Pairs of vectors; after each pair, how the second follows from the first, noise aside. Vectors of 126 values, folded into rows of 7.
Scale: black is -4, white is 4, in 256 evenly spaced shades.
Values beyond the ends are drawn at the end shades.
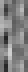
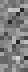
shuffled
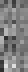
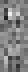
wrapped around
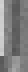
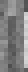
wrapped around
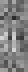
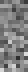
shuffled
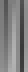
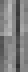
wrapped around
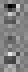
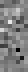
shuffled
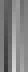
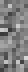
shuffled
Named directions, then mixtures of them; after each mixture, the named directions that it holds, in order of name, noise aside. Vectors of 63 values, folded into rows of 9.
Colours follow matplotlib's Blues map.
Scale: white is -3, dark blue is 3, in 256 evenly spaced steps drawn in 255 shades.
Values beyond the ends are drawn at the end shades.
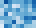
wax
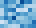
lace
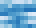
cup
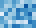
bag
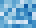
bag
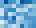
lace, wax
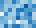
bag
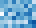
bag, lace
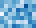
bag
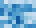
cup, wax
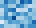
lace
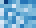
lace, wax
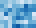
bag, cup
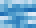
cup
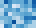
wax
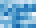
bag, cup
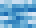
cup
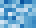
lace, wax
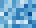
bag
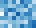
bag, lace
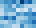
cup, lace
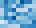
lace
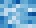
cup, lace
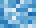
cup, lace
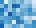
wax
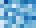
lace, wax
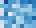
lace, wax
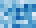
bag, cup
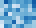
wax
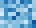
bag, lace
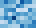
lace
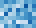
bag, wax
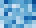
wax
